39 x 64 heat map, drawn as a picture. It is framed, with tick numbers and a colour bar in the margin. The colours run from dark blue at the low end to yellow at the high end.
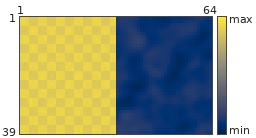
It is made of 1 by 2 panels. Panel 1,1: very high, checkered, faint in contrast. Panel 1,2: very low, blotchy, faint in contrast.
